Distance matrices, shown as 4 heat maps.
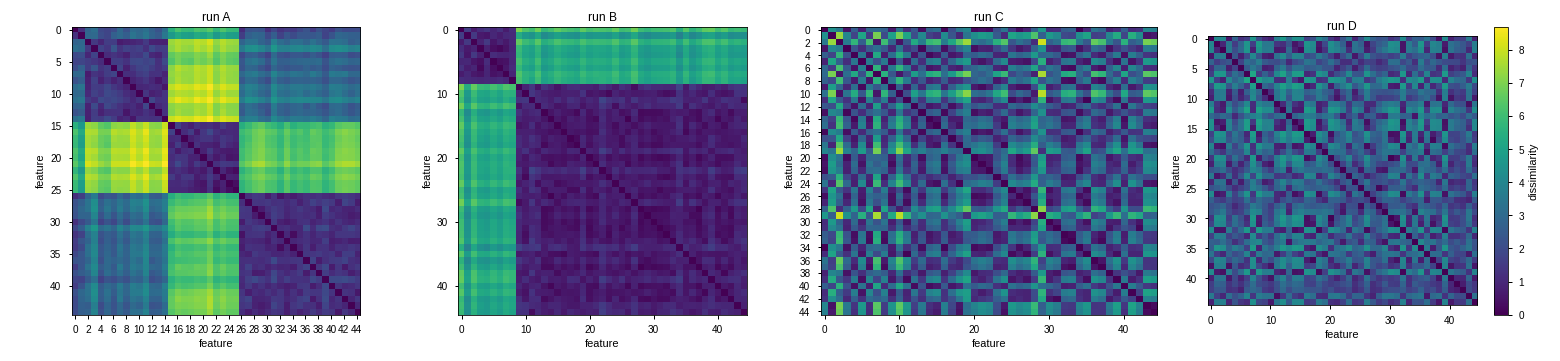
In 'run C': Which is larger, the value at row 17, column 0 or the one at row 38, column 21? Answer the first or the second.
the first
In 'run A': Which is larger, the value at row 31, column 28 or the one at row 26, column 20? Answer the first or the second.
the second
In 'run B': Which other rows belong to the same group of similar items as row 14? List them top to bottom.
9, 10, 11, 12, 13, 15, 16, 17, 18, 19, 20, 21, 22, 23, 24, 25, 26, 27, 28, 29, 30, 31, 32, 33, 34, 35, 36, 37, 38, 39, 40, 41, 42, 43, 44
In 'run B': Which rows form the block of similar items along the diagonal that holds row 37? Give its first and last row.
9 to 44
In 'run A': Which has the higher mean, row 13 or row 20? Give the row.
20
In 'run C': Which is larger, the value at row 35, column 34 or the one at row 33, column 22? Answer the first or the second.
the second
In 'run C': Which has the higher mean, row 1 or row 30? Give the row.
1
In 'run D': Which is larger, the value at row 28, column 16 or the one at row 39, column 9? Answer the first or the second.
the second
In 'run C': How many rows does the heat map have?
45
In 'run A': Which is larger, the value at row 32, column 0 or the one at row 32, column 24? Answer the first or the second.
the second
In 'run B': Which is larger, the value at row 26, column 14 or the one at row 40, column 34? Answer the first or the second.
the second
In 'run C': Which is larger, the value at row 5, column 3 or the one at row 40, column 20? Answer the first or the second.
the second
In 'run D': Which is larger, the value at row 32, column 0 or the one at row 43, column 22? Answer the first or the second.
the first
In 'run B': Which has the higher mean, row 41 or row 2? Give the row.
2
